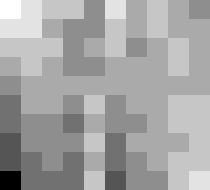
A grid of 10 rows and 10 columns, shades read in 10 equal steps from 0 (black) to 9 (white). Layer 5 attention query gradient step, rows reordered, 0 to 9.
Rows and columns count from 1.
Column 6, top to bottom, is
8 7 7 6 6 5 5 4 4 3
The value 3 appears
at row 8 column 1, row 9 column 1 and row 10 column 6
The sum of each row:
68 64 63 60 59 59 54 54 51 47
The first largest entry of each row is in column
1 1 1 2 2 5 9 5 9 10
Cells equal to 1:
0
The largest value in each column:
9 8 7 7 7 8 6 7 7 8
